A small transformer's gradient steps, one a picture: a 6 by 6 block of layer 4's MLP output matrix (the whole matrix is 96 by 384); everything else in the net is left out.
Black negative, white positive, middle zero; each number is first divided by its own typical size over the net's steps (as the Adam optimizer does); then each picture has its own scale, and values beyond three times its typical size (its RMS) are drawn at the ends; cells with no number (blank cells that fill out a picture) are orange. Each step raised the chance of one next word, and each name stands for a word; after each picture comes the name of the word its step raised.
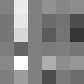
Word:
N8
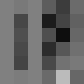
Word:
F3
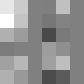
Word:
N8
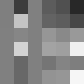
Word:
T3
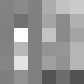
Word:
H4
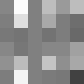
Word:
N8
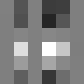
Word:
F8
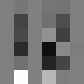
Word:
F3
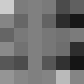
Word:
F3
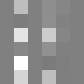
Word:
H4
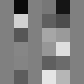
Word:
T3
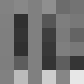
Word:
F3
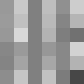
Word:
N8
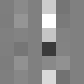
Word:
N8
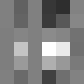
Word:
F8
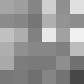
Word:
H4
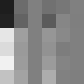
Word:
H4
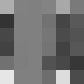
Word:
F3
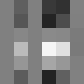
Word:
F8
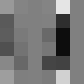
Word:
F3
